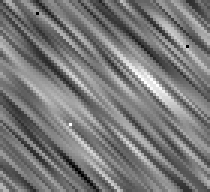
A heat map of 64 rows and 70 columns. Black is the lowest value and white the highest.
Odd rows or columns: none. Lone odd cells: 3, 1 higher and 2 lower than their neighbours. Calmest part: middle left. Slope: none. Grain: diagonal, down to the right. Mirror symmetry: none.
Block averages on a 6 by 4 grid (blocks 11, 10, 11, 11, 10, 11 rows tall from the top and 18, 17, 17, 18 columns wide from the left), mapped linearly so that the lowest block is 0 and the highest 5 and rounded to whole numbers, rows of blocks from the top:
0102 | 1223 | 3352 | 1433 | 0322 | 1121
